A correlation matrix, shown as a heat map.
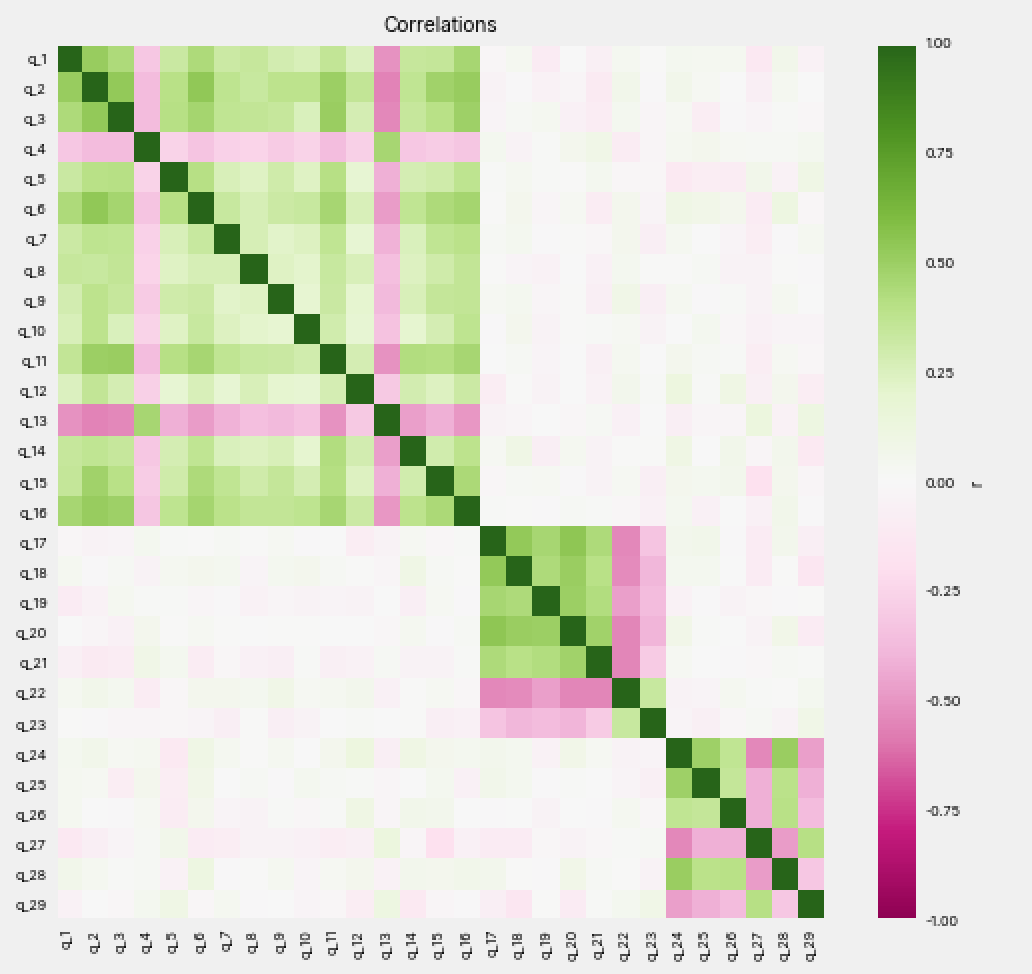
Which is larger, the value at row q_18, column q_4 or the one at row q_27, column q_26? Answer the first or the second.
the first
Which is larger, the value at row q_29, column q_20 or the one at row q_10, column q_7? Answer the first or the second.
the second
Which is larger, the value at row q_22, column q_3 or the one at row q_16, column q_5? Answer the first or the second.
the second
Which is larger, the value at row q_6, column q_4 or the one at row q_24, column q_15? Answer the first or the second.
the second
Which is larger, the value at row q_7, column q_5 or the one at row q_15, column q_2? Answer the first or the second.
the second
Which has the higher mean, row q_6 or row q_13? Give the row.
q_6
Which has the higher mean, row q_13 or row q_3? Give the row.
q_3
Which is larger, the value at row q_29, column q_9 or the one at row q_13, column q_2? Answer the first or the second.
the first
